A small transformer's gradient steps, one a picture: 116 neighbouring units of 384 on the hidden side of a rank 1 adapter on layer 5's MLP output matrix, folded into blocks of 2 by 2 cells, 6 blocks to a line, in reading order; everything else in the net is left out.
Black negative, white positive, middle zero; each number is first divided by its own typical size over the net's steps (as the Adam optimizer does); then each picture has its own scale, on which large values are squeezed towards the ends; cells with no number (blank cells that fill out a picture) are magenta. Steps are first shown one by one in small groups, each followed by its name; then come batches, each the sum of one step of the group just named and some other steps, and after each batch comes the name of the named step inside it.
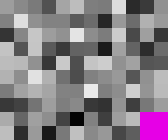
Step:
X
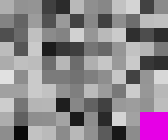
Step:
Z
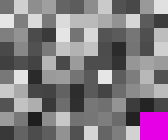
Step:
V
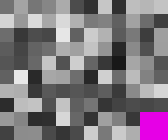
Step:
V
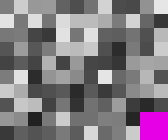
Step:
V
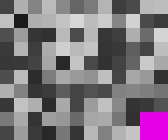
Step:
V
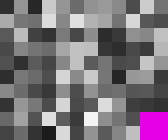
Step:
X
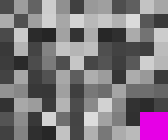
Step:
V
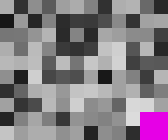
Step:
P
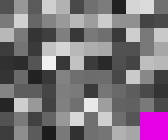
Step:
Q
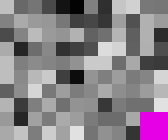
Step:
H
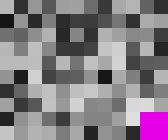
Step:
P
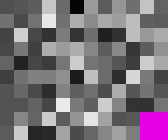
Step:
H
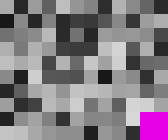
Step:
P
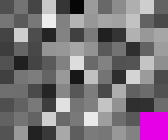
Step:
H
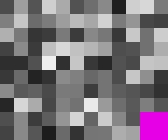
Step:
Q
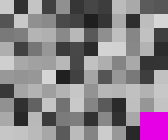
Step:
H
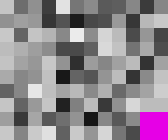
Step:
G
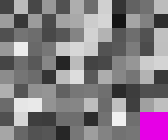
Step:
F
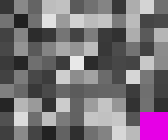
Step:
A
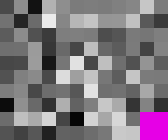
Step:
A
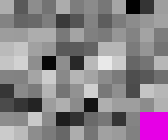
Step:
F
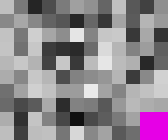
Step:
G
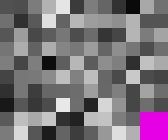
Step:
A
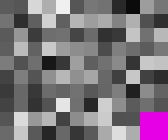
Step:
A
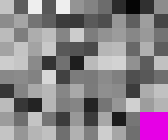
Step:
G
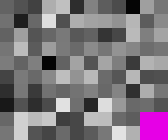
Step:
A
